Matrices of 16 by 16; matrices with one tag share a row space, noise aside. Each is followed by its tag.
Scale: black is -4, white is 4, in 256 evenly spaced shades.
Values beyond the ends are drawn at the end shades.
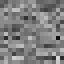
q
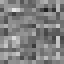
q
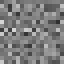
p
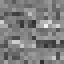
q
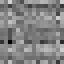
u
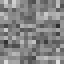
q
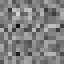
p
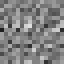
p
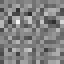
p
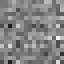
u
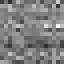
u
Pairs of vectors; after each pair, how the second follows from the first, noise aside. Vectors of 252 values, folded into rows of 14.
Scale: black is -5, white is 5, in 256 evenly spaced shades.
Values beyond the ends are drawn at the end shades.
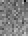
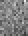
negated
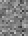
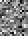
scaled up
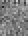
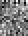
scaled up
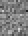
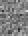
negated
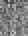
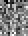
scaled up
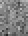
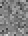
sign-scrambled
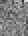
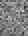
shuffled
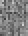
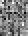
scaled up
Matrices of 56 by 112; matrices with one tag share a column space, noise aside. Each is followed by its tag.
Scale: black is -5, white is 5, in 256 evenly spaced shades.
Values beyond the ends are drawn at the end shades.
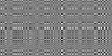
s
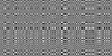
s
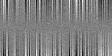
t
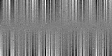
t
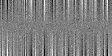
t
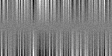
t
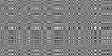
s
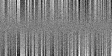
t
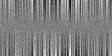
t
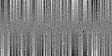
t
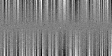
t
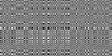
s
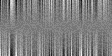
t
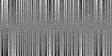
t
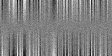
t
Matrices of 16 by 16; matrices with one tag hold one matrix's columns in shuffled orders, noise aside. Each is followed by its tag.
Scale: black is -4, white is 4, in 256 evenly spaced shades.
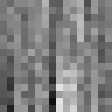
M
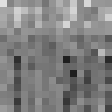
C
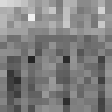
C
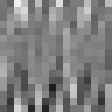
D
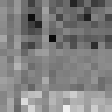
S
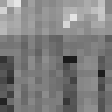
C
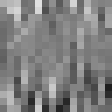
D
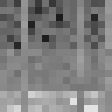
S
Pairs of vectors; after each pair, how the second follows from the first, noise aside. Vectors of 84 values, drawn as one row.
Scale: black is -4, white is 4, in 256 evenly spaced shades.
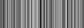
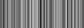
copied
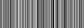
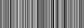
copied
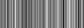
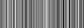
sign-scrambled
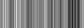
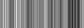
copied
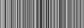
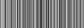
copied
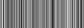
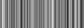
sign-scrambled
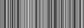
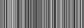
sign-scrambled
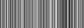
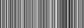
copied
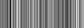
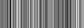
copied
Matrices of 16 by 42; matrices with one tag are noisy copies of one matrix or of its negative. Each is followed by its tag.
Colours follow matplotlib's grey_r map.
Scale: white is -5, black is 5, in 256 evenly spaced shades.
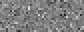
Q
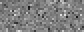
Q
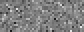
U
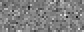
Q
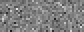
U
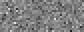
U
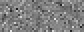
U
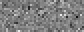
Q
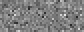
Q
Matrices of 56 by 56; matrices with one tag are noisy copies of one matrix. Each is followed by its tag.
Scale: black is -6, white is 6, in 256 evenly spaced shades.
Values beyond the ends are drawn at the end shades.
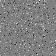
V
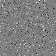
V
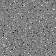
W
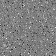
W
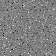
W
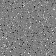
W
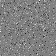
V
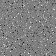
W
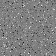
W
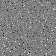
W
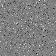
V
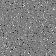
W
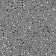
W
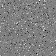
V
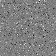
V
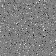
V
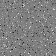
W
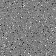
W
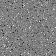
W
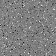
W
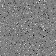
V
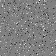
V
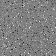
W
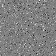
V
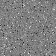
W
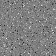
W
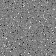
W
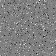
V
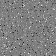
W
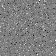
V
